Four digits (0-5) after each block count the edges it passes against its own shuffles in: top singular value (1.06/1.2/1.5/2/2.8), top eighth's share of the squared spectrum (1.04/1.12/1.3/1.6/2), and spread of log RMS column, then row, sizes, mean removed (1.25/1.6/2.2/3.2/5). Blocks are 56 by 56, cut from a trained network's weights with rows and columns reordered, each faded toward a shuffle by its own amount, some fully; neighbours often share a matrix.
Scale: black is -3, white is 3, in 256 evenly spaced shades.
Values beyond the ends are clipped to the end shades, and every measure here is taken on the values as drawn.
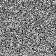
1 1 0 0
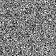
2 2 0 0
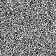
1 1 0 0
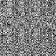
4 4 1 2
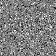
3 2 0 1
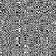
4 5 3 2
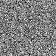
1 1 0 0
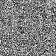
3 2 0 0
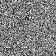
0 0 1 0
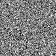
1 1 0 0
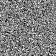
0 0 0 0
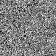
0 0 0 0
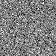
0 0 0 0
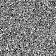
0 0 0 0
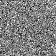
1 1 0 0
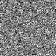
3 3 0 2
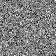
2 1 0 0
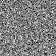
1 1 0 0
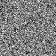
2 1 0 0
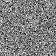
1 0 0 0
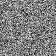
1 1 0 0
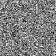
3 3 1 0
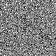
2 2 0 0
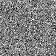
1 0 0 0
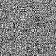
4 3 2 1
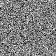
0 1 0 0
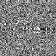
3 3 1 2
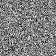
1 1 0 0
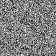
0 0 0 0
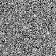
3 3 1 1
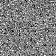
2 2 0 0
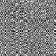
4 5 3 2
